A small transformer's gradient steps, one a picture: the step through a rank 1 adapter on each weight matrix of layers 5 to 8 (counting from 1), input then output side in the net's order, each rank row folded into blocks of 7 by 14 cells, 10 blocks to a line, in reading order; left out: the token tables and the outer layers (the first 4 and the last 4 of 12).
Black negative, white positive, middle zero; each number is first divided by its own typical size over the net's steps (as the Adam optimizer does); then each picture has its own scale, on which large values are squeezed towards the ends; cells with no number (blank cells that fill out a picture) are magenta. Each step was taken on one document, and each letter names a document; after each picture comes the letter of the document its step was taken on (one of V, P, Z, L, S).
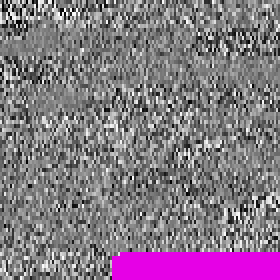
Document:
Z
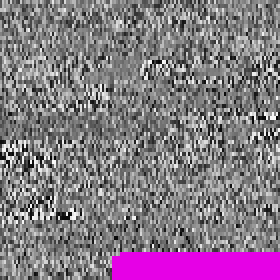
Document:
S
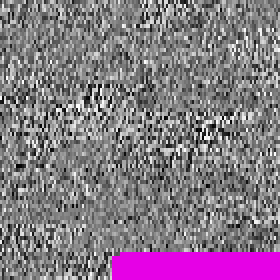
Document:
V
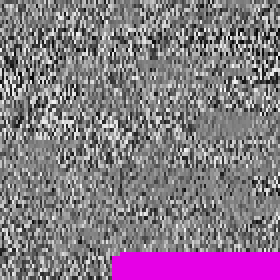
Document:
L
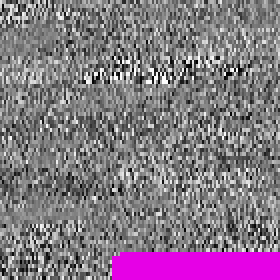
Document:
Z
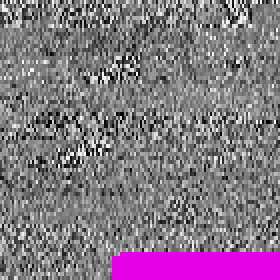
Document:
Z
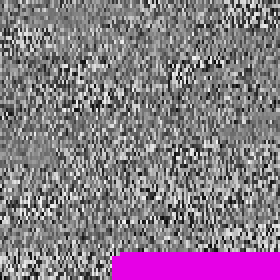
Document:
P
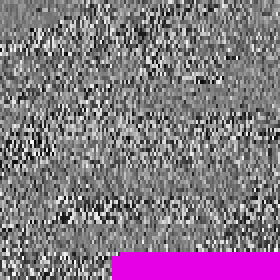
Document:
V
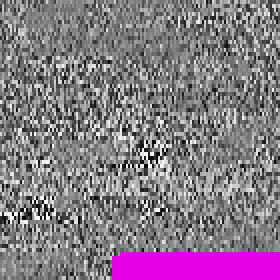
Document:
P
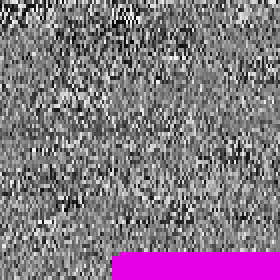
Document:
S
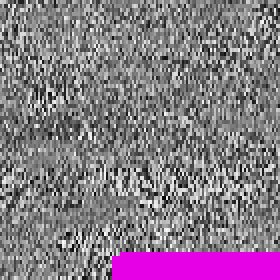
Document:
P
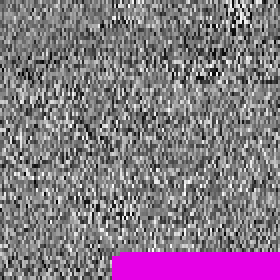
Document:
Z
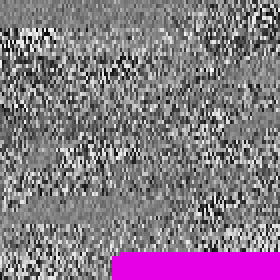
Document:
P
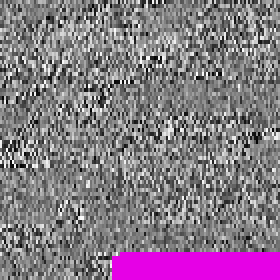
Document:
V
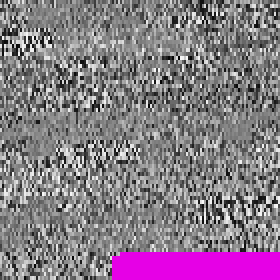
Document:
P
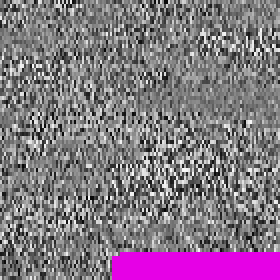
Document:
V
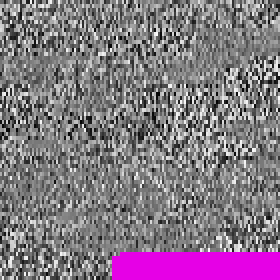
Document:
L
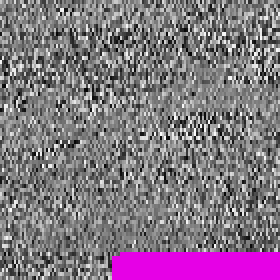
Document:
V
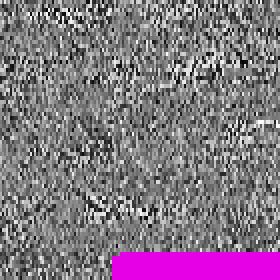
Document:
L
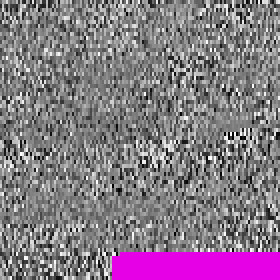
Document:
Z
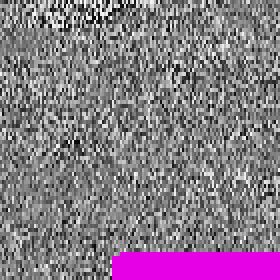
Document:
L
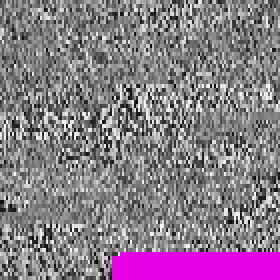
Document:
L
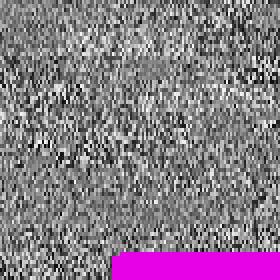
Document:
L
